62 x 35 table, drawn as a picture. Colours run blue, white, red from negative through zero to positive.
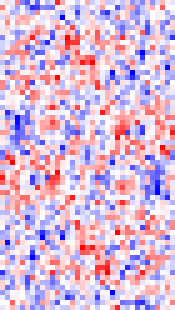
Average level on the scale: 50%. Symmetry: a half turn. Histogram: bell-shaped. Odd rows or columns: none. Slope: none. Stripes: none. Seam: none.
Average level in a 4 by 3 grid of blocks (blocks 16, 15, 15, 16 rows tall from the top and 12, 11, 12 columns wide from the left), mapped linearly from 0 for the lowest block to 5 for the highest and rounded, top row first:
3 4 0
2 2 5
5 2 2
0 4 3
